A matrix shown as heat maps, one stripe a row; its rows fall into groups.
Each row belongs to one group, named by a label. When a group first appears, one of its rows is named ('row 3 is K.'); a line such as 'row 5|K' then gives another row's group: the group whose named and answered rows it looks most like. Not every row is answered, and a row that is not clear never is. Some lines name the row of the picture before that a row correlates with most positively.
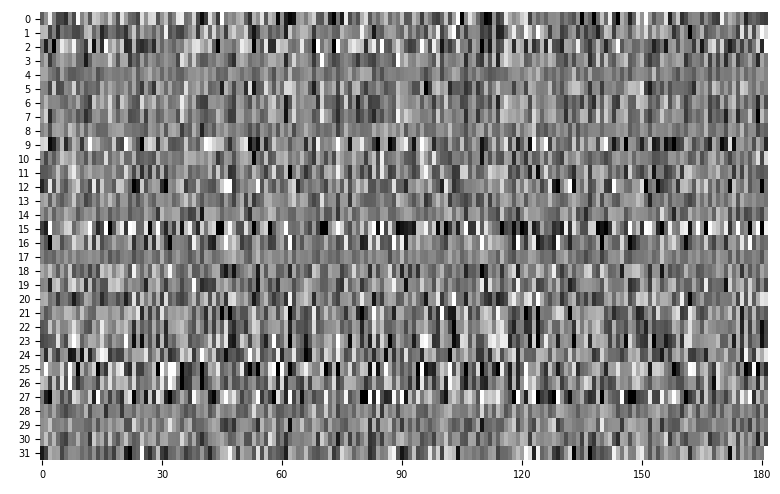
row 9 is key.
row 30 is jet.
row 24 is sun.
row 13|jet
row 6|jet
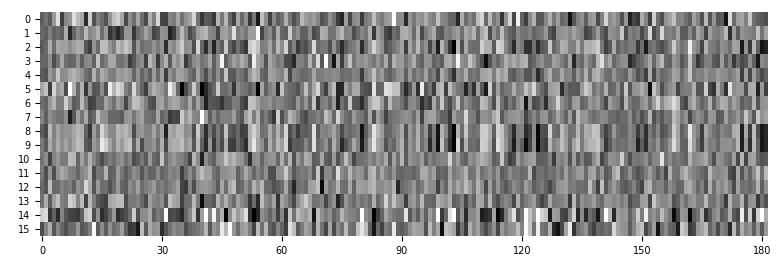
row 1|sun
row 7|sun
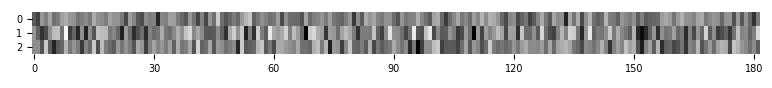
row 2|jet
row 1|jet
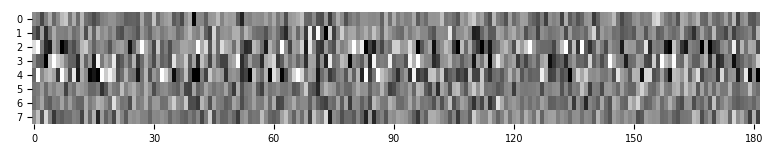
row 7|jet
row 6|jet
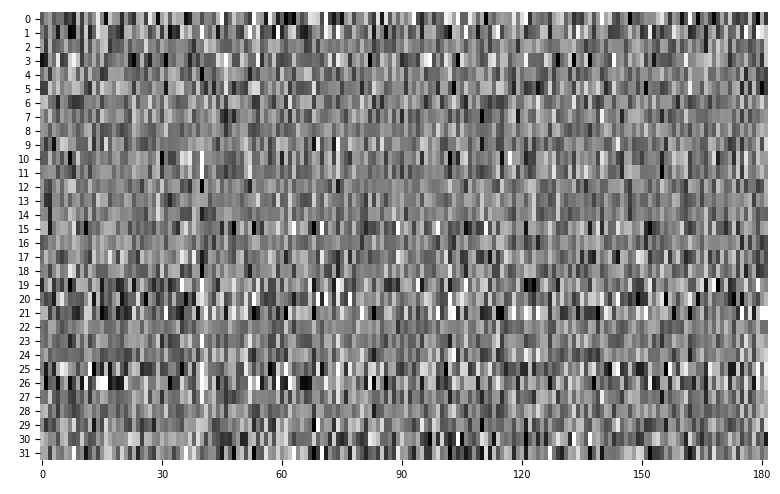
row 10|sun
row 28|key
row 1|sun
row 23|sun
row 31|jet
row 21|key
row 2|sun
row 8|key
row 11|sun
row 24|key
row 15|jet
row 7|sun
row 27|sun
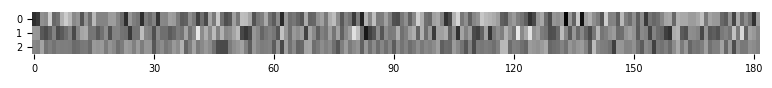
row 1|key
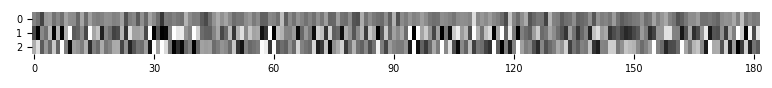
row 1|sun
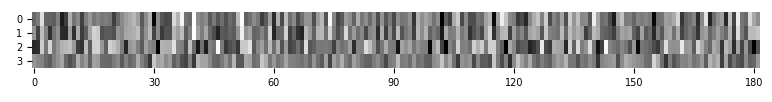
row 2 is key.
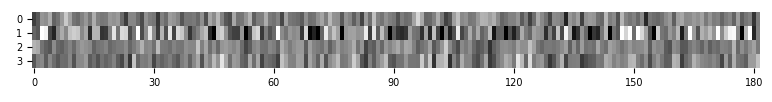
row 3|key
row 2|key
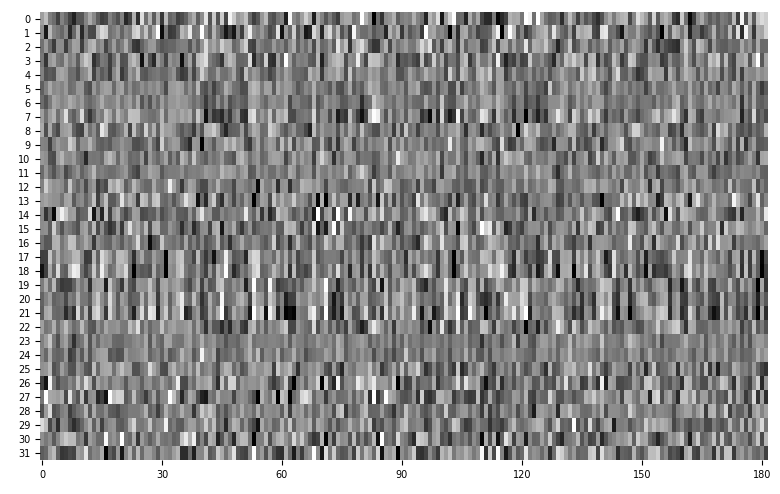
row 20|jet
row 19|jet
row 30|jet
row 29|key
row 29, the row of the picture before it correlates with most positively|2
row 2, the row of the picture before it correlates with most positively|3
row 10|jet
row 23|sun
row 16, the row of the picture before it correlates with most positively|0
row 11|key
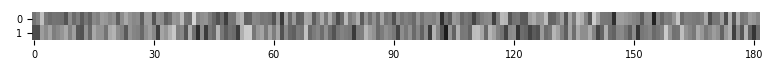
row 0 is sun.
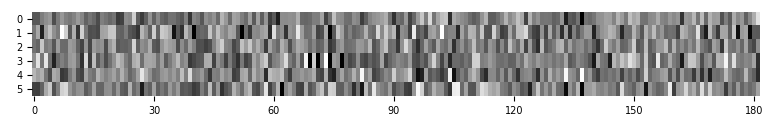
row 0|key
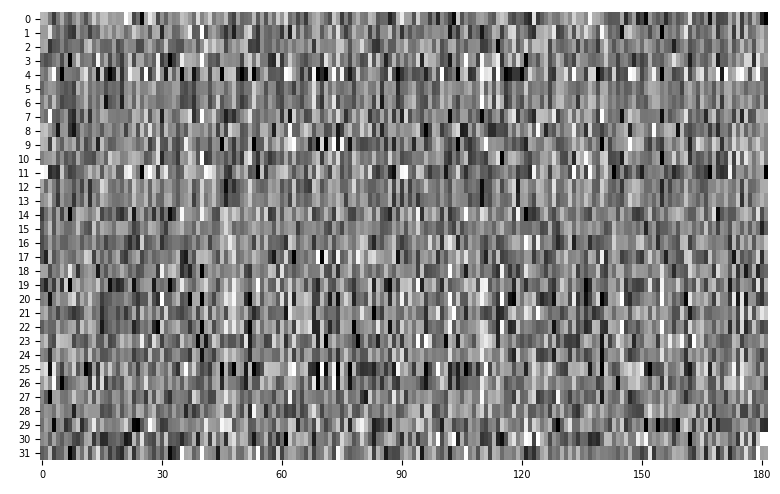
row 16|key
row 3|sun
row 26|jet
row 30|key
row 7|sun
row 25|jet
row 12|sun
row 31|sun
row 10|sun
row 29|key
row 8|key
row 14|sun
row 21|key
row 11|key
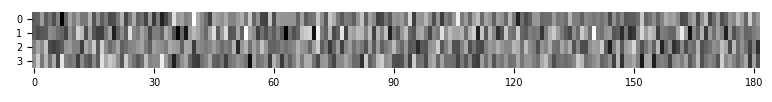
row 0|sun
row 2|jet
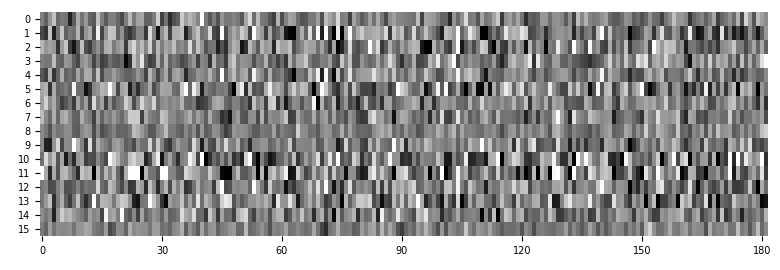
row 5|jet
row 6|jet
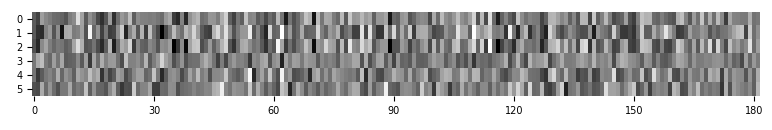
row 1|sun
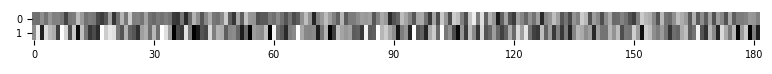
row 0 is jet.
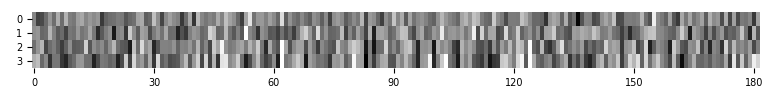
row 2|key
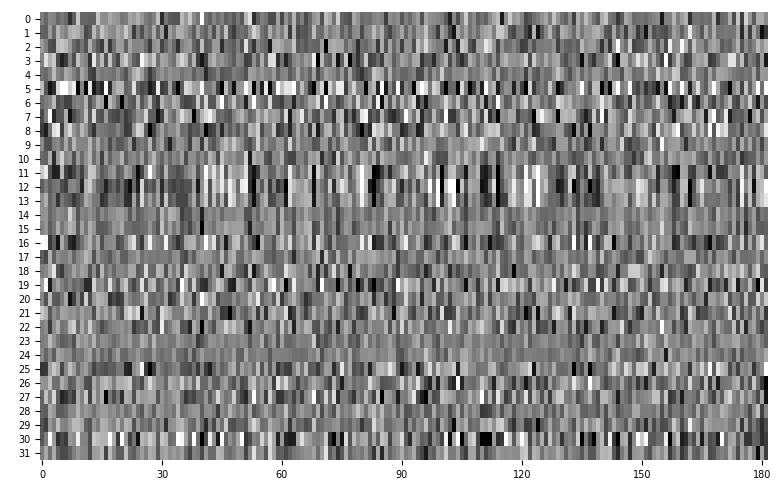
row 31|jet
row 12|key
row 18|jet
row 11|key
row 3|jet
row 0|sun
